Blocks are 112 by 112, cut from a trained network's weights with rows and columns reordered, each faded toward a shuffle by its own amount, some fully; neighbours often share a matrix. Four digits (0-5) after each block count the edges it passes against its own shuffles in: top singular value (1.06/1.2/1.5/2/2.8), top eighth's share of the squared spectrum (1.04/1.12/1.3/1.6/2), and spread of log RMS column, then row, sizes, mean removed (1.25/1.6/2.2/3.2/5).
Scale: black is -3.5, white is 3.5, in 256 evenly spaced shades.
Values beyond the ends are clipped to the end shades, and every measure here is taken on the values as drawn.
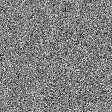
2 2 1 0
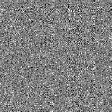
3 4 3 2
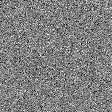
2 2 0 1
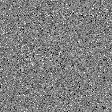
2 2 0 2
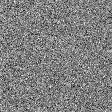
1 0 0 0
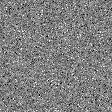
0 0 0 0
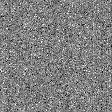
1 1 0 0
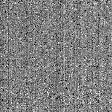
3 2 1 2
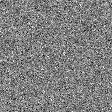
0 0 0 0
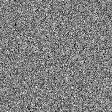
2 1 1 0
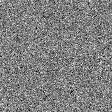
0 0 0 0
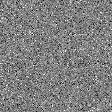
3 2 1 1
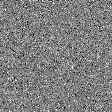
1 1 0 0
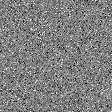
0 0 0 0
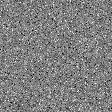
0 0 0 0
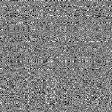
4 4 2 4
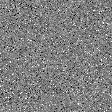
1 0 0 0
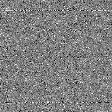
3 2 2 2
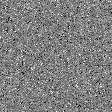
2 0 0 0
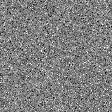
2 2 0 0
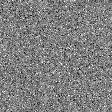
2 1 0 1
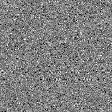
2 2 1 1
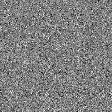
3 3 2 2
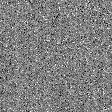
1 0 0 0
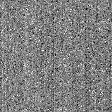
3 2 0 2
